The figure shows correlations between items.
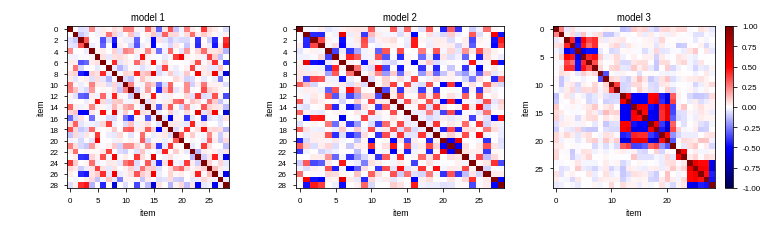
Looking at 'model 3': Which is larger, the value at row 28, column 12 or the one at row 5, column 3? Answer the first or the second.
the second
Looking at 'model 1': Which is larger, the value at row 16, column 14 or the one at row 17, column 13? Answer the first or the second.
the second
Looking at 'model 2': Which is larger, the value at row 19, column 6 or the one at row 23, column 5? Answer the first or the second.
the first
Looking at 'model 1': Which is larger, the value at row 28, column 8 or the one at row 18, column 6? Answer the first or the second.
the second
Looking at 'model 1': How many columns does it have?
29
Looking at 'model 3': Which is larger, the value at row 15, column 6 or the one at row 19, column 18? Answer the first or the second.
the first
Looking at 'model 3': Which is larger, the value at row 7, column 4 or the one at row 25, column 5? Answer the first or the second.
the second
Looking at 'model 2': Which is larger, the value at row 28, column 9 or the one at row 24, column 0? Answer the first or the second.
the first
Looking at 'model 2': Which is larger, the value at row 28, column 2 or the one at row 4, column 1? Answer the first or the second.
the first
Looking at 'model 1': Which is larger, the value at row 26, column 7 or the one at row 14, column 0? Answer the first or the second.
the second
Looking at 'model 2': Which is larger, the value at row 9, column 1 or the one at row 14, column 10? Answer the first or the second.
the second
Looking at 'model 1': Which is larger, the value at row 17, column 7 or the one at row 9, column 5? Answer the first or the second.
the first
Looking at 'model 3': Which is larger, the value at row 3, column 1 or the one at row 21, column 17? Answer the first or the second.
the second
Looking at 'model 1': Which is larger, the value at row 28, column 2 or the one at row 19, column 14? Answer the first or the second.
the first
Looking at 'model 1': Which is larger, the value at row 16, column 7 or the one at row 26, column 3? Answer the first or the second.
the first
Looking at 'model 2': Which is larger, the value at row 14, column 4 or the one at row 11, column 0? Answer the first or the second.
the first
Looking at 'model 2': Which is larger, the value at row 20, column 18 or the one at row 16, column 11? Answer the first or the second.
the second
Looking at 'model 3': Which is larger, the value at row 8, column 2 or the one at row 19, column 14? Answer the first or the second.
the second
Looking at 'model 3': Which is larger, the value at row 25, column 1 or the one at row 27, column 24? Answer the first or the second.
the second
